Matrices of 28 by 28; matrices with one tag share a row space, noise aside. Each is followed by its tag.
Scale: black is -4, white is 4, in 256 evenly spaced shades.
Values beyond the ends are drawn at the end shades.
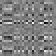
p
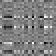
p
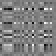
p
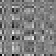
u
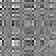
u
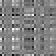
u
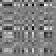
p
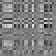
p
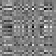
p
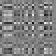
p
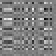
p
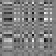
p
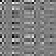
u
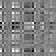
u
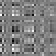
u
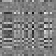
p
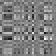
p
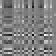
p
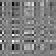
u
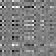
u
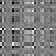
u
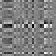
p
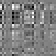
u
